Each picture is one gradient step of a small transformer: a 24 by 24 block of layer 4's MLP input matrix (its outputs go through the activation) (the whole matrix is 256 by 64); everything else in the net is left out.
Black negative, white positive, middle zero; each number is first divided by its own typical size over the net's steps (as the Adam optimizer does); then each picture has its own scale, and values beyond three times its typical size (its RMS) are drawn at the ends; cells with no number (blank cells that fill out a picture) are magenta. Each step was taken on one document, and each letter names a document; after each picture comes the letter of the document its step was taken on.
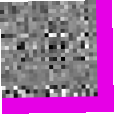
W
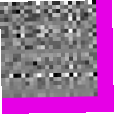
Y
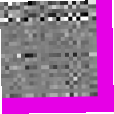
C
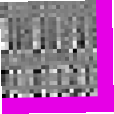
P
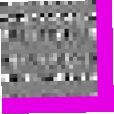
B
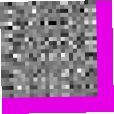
W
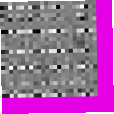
P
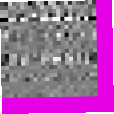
B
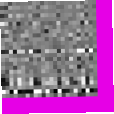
P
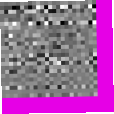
Y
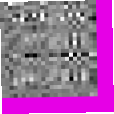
C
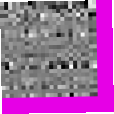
C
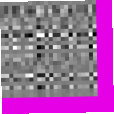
Y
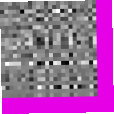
Y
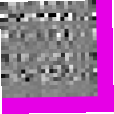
B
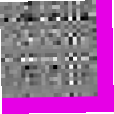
C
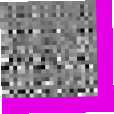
P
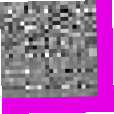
W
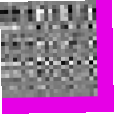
Y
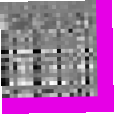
P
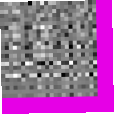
Y
